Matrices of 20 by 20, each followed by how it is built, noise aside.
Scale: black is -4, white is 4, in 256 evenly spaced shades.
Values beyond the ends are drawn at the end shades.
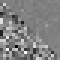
lower triangular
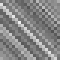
Toeplitz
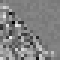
lower triangular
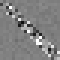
banded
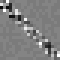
banded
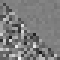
lower triangular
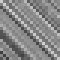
Toeplitz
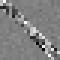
banded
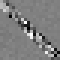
banded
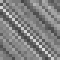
Toeplitz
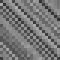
Toeplitz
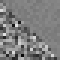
lower triangular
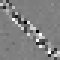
banded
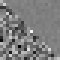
lower triangular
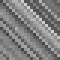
Toeplitz
